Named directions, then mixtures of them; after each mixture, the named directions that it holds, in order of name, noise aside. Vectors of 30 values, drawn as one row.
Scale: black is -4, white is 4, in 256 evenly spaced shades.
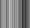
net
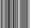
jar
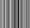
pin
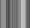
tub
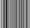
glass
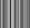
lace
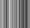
glass, net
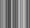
jar, lace, tub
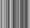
jar, net, pin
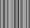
jar, lace, pin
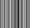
pin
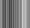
net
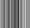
net, pin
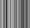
glass, lace, net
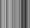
net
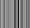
lace, pin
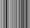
glass, net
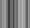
jar, tub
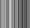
net, pin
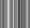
jar, tub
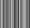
lace, pin, tub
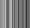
net, pin, tub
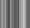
pin, tub
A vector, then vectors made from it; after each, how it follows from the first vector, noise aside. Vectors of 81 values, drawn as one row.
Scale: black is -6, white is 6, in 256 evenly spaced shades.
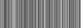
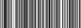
scaled up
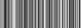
scaled up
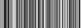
scaled up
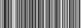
scaled up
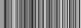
scaled up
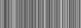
copied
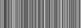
copied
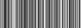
scaled up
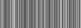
copied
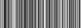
scaled up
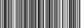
scaled up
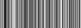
scaled up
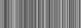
copied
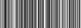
scaled up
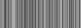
copied
